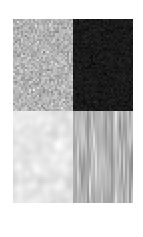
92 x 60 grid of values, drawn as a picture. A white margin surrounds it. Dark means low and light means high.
The table splits into 2 rows of 2 panels. Panel 1,1: high, fine-grained. Panel 1,2: very low, fine-grained, faint in contrast. Panel 2,1: very high, blotchy, faint in contrast. Panel 2,2: high, streaked downward.
